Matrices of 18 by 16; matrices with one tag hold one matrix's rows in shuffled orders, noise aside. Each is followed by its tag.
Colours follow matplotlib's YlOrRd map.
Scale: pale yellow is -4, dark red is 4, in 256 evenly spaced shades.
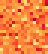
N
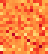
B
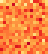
B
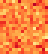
N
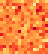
N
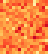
N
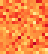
N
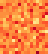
N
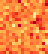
N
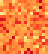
B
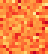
N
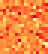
N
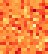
N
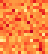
B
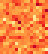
N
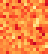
N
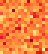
B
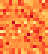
B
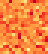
N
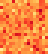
B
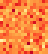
B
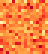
B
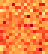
B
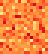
B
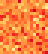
N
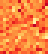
N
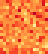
N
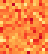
B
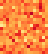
B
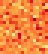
N
